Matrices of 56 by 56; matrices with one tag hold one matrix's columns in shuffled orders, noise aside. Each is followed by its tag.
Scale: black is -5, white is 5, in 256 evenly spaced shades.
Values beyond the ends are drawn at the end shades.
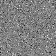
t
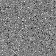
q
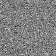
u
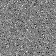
t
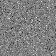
q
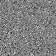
u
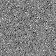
q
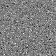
u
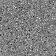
q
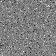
t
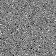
u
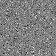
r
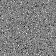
u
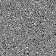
r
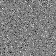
t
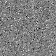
q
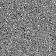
q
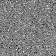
t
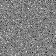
t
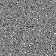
u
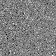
r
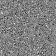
r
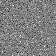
t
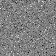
t
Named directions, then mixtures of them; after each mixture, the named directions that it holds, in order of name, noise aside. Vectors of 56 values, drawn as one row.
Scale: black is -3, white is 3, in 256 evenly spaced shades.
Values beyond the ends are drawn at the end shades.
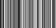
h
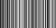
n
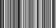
h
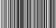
n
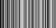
h, n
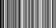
h, n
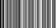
h, n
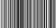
n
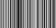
h, n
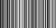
n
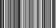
h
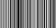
h, n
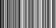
h, n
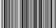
h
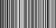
n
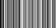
h, n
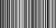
n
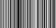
h, n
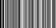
h, n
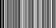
h, n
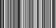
h
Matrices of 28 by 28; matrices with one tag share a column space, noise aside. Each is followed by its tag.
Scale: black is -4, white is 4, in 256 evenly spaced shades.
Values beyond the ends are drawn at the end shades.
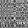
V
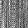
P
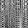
P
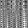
P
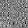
V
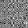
V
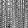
P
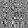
V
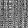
P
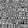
V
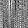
P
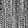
P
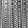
P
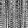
P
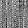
P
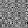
V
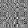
V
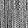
P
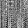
P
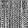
P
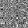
V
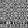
V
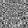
V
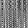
P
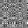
V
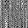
P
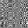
V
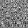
V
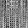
P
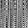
P
